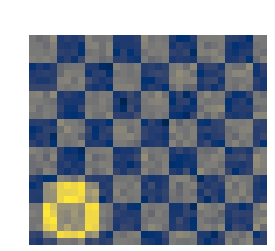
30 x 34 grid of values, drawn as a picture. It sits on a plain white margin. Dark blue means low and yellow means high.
Grain: checkered. Ninth with the highest average: bottom left. Odd patch: higher, in the bottom left. Mirror symmetry: none.
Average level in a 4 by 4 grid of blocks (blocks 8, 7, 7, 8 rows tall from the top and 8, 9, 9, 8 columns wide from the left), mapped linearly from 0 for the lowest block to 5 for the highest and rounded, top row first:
0000 / 0000 / 1000 / 5200
